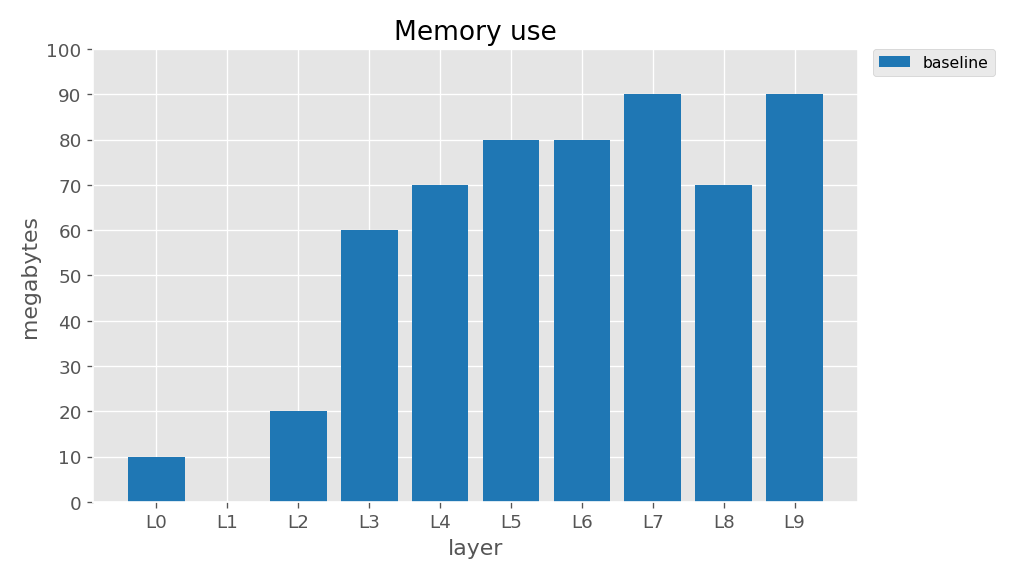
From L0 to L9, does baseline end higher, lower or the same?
higher
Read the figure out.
Title: Memory use
x-axis: layer, ticks L0 L1 L2 L3 L4 L5 L6 L7 L8 L9
y-axis: megabytes, ticks 0 10 20 30 40 50 60 70 80 90 100
Legend: baseline
Values:
baseline: 10 0 20 60 70 80 80 90 70 90
